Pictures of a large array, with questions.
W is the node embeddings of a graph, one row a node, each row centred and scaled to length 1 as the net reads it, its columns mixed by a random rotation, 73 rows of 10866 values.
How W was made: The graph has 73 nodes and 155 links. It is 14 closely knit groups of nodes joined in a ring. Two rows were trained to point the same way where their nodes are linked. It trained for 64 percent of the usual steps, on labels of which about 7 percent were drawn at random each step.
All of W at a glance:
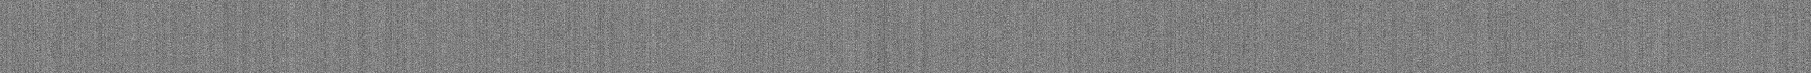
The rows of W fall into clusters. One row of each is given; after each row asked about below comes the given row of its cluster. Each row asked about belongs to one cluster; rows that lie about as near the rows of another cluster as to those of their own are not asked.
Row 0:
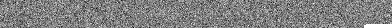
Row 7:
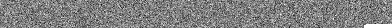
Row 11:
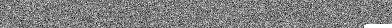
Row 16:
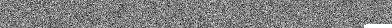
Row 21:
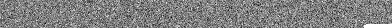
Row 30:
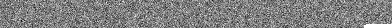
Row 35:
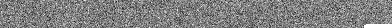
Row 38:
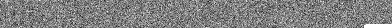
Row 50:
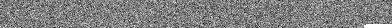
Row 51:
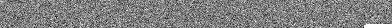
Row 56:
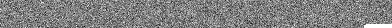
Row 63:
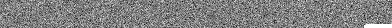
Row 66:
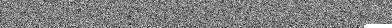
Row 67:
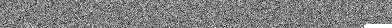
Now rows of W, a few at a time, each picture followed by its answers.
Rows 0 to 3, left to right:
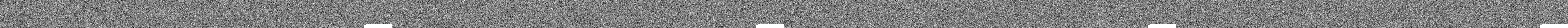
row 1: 16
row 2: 50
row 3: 38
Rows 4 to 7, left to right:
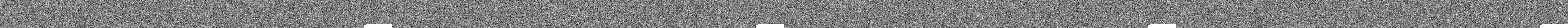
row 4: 7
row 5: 11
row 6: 7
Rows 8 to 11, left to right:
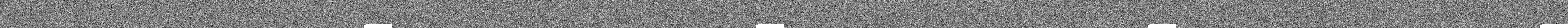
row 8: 63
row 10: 50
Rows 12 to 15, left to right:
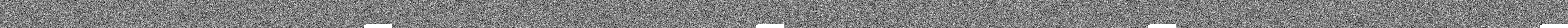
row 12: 7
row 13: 63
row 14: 38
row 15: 0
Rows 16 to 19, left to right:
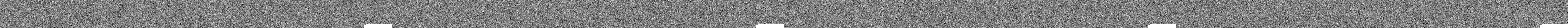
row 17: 67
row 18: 21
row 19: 56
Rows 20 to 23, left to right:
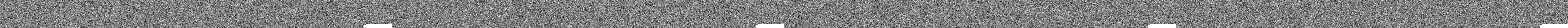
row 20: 21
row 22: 51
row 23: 30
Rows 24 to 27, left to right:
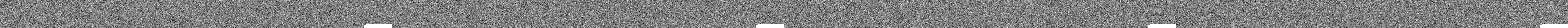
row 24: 67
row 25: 63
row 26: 30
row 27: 66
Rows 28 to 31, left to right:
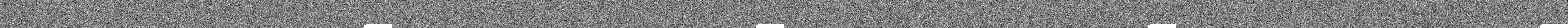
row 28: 21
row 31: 35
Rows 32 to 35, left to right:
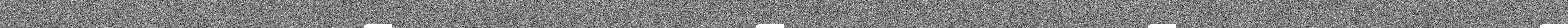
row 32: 16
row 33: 30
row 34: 35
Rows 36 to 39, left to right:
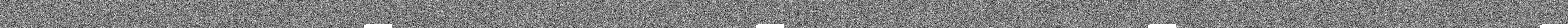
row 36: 50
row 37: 38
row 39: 30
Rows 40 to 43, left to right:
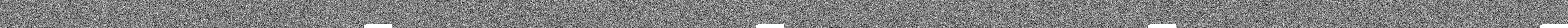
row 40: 11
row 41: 66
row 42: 56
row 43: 16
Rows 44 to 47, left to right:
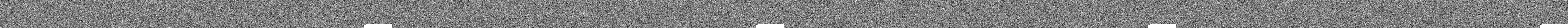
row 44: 50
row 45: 56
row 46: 16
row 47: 56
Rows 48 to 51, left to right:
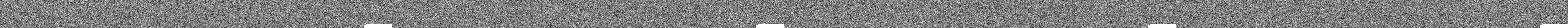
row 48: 66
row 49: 11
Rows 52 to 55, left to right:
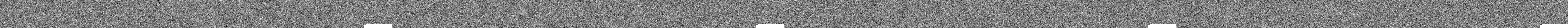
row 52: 67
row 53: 51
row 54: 16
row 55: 0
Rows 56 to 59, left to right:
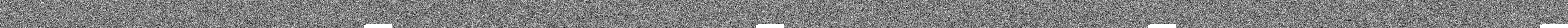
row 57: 51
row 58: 35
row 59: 67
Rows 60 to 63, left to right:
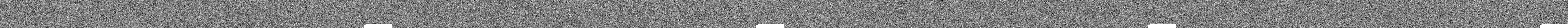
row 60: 35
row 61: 35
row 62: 67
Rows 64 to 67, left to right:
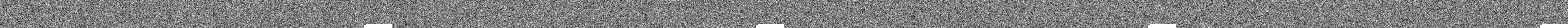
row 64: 7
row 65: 0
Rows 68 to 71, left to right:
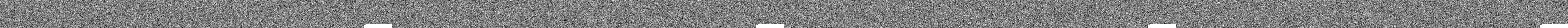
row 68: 38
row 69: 67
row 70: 11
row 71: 56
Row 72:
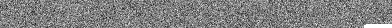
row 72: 35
